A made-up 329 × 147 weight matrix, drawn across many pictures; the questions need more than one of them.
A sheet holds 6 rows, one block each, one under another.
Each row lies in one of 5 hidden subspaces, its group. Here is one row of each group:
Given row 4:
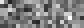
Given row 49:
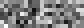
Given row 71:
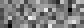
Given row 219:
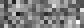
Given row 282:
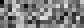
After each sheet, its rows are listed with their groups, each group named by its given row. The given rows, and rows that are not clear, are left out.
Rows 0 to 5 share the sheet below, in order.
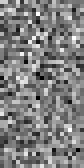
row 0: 4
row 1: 4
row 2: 49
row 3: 4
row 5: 282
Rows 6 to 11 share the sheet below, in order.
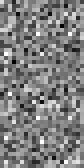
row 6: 282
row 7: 71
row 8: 219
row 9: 282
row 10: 71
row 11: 219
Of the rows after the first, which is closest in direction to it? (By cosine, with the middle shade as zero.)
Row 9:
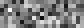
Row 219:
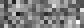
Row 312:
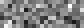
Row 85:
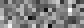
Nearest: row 312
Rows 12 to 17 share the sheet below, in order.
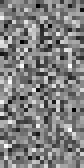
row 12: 71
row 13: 49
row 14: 71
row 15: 49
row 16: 4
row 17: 219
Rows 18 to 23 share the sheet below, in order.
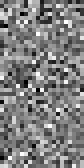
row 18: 49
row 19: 71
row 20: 49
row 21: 71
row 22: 49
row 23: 49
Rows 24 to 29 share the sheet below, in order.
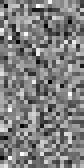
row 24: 219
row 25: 282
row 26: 71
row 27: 71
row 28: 49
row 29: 49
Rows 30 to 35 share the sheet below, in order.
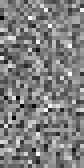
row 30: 71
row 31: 4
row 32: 4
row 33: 282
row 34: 219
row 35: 4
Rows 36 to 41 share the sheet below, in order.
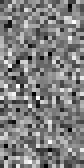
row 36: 71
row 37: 71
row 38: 282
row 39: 4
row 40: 4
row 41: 219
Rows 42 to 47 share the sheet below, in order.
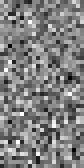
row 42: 282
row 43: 49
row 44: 219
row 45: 219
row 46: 282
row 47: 4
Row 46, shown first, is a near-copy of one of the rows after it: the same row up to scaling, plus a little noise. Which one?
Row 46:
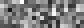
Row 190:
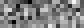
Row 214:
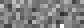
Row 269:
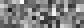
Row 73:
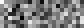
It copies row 269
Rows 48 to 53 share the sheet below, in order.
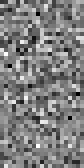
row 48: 4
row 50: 282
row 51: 282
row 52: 282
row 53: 71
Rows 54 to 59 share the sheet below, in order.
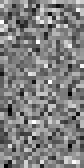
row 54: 49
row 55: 4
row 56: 71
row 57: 71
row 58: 219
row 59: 71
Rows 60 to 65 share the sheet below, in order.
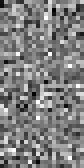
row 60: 282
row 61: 282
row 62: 219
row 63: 49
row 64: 71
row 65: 4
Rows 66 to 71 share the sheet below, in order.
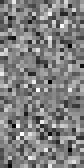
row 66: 282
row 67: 4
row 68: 71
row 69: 71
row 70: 282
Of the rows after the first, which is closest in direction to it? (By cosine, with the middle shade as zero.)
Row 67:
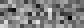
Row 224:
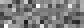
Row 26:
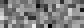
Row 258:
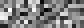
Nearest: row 26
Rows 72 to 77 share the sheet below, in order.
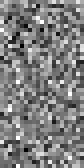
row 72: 49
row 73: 282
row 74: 282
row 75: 71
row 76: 282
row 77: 4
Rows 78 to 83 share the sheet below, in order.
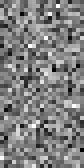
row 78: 49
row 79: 71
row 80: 282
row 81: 71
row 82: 49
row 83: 71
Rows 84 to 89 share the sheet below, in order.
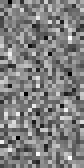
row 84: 219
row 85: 71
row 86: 4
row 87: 219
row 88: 4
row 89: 4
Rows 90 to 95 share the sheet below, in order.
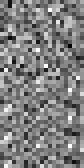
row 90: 219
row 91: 4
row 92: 219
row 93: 71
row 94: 71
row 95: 71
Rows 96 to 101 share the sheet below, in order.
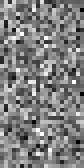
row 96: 219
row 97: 219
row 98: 282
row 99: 219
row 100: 49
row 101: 4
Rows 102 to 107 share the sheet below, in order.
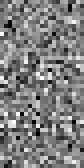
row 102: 71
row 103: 282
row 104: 49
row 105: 4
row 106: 4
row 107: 71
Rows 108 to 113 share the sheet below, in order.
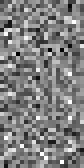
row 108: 71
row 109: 4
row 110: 4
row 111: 4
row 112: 71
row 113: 219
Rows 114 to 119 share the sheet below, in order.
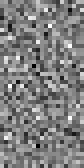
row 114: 71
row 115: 4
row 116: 4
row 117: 219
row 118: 71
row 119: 71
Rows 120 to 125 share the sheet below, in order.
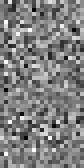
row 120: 219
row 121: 282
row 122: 219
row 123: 219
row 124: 282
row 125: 219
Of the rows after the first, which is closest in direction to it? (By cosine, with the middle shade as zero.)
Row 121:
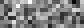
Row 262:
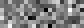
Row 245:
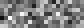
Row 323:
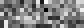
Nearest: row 323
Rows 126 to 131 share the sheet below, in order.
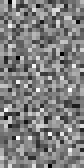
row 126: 219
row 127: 282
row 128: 4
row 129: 71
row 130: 4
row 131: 71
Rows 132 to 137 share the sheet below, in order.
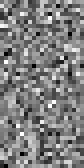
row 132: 49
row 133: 71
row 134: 219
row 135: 282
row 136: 282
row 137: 49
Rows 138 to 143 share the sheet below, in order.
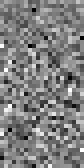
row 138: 49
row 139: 71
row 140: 219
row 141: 71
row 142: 49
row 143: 71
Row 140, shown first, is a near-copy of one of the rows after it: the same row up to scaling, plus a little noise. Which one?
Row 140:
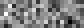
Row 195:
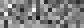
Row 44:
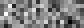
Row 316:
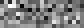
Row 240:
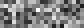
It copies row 44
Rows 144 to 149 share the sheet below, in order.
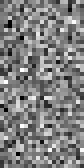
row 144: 71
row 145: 71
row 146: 49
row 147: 49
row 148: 49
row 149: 219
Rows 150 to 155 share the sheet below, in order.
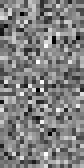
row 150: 49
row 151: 282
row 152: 71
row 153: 71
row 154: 282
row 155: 282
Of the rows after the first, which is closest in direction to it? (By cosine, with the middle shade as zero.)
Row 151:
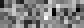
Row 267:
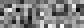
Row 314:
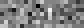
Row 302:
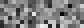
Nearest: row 267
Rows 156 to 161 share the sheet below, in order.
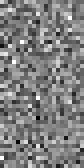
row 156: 4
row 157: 49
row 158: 219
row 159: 4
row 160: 71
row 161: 71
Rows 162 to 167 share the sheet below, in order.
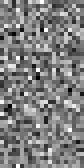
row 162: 282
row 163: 219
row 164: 4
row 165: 71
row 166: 4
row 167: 4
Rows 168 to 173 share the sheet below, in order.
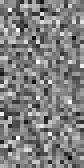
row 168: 282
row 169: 4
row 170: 71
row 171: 4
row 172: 4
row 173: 4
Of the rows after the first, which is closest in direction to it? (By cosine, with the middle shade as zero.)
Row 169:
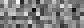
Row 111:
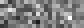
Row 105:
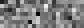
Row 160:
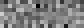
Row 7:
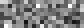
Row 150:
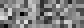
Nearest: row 111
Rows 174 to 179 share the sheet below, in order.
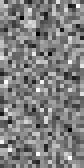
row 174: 282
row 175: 71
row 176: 71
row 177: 71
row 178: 4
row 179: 4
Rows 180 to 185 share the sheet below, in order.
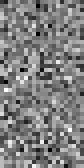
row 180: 71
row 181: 71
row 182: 49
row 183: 219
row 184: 4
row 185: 219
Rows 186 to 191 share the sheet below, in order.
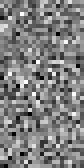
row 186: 49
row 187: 282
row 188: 49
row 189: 4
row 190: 282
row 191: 49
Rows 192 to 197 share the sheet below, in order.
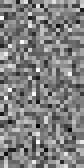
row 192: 71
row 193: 49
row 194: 4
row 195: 219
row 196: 4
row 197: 219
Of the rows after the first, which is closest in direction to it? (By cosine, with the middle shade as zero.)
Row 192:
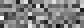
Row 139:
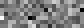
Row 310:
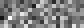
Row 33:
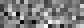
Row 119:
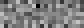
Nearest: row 139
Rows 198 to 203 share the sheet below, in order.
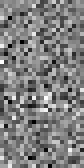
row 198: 49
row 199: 49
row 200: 282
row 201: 282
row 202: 219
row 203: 71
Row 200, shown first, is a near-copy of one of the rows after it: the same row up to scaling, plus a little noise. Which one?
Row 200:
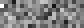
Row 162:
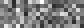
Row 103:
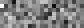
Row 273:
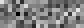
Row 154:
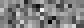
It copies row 103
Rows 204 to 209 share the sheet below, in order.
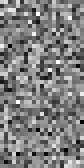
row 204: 4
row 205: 49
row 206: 49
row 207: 219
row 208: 219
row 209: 219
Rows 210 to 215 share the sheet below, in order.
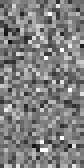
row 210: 49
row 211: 4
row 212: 219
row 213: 71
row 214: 282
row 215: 282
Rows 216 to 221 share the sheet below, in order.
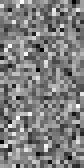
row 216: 282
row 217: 49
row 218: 4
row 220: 282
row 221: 4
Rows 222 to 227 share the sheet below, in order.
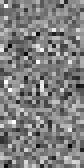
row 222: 219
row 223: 49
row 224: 71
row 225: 219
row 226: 4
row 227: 71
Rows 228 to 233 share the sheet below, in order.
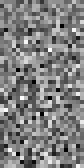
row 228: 282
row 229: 282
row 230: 282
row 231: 49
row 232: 219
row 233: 282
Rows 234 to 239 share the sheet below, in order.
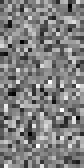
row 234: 71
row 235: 49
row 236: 282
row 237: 219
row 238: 282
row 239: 71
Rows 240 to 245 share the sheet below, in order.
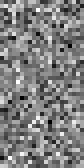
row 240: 219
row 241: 4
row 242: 282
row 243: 49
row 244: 4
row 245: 49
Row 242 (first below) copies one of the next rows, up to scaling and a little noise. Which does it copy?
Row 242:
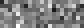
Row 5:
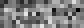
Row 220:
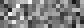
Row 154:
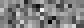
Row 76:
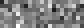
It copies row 76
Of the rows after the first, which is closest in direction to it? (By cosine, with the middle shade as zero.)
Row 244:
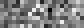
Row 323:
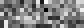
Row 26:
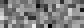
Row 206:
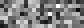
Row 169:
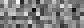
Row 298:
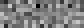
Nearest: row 323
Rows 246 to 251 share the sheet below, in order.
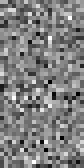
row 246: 4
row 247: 4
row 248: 71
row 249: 282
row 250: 282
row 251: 219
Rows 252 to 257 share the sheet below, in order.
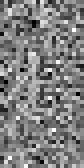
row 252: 219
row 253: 282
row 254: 49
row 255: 49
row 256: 282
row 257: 49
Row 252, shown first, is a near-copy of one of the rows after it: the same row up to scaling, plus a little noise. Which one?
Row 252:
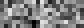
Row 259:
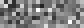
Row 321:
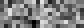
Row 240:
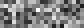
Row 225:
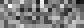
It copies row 321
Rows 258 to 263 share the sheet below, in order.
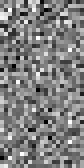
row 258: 49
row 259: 219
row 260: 4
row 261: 71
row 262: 71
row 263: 49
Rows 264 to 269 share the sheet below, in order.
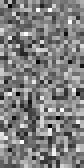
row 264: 219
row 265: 282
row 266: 71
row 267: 282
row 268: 49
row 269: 282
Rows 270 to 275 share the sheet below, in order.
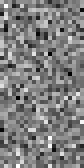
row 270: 219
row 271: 71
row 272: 4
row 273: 282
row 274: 71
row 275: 282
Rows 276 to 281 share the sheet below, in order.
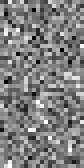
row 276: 219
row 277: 4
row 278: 71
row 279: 49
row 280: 71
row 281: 71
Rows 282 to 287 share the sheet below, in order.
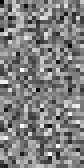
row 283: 4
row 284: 49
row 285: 71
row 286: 49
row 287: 49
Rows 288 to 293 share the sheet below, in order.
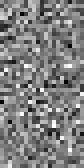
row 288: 49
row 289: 4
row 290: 219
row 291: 71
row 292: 282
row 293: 71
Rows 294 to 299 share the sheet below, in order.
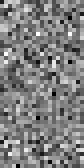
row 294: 4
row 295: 71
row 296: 282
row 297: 282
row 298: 71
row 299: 4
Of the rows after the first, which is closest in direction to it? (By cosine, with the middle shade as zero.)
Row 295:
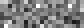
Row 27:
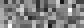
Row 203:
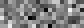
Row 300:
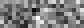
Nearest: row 300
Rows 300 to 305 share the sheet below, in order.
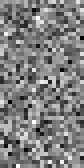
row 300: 49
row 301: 219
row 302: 282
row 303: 49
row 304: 49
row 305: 4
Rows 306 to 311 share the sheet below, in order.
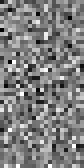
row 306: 4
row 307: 4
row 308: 219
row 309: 71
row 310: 49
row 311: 282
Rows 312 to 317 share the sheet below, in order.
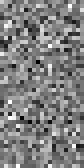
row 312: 71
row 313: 49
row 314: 4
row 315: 49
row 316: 219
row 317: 282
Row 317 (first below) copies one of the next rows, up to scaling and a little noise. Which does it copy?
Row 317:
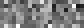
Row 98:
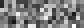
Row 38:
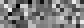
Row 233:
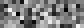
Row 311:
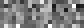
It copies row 311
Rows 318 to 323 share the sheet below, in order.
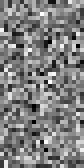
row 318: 219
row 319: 282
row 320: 282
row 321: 219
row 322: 219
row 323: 219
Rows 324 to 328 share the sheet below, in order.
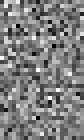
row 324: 4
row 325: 219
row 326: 4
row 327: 49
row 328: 49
